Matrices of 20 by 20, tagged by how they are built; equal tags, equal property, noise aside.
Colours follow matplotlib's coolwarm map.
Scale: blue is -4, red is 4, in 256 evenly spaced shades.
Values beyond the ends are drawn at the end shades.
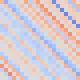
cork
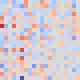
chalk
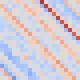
cork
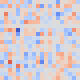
chalk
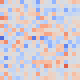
chalk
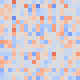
chalk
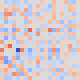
chalk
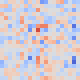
chalk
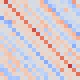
cork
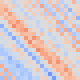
cork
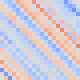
cork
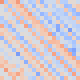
cork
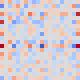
chalk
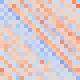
cork
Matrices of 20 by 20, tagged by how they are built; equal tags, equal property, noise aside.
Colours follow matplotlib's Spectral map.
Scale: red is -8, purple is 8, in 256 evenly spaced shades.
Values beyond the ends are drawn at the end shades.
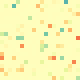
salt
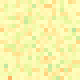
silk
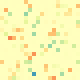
salt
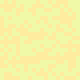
silk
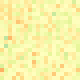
silk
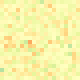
silk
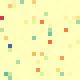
salt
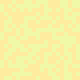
silk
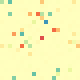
salt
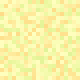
silk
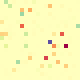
salt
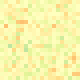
silk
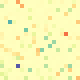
salt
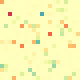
salt
